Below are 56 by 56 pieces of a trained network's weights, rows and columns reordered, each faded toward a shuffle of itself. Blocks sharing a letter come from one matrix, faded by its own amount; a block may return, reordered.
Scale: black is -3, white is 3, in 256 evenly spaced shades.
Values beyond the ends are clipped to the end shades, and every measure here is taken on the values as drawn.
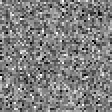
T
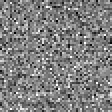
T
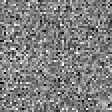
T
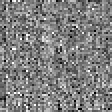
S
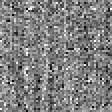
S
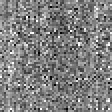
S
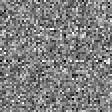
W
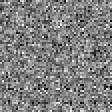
W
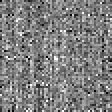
S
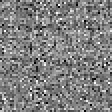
T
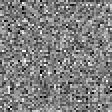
W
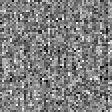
S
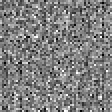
S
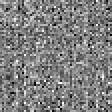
S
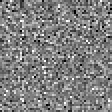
T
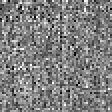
S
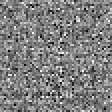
T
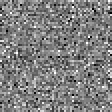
T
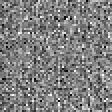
S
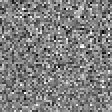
W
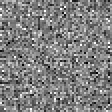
T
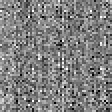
S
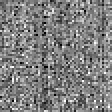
S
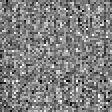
S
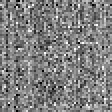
S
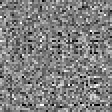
W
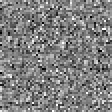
T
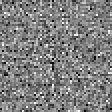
T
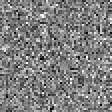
W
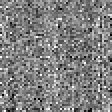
S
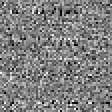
W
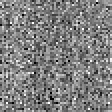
S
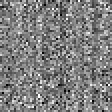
S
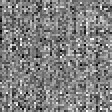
S
